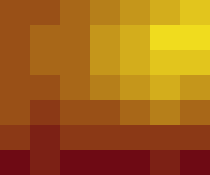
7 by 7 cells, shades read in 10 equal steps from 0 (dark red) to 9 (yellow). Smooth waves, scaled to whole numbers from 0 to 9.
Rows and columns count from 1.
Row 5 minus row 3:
0 -2 -1 -3 -3 -3 -4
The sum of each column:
17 18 21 27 32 39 37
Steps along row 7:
up down same same up down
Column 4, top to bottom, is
5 6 6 5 3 2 0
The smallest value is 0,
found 5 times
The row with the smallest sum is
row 7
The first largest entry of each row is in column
7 6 6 6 6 1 2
